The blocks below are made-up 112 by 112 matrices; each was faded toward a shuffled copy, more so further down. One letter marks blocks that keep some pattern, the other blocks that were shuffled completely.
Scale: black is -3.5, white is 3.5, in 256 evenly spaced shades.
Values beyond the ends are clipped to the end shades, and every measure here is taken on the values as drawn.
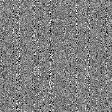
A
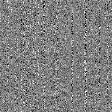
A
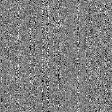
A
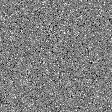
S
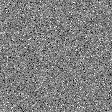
S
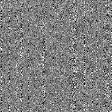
A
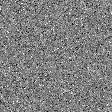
S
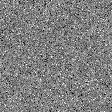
S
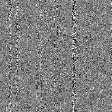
A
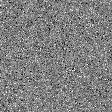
S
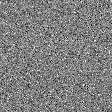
S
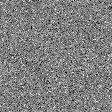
S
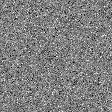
S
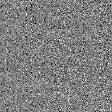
A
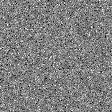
S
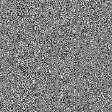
A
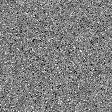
S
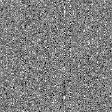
A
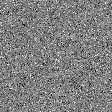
S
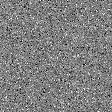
S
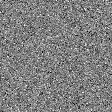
S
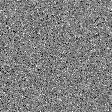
S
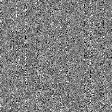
A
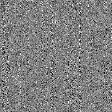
A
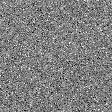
S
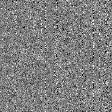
A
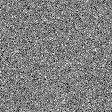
S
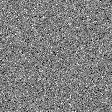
S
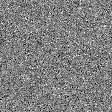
S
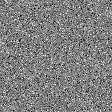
S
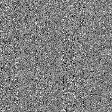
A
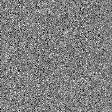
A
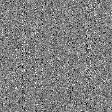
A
